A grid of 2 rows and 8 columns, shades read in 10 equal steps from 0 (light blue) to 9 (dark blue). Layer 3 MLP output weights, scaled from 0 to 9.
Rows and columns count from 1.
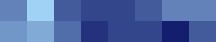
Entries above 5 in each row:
4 5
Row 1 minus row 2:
1 -2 1 -1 0 -1 -5 -2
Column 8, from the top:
4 6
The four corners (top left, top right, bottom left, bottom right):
4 4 3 6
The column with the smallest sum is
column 2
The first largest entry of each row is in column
4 7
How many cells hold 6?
3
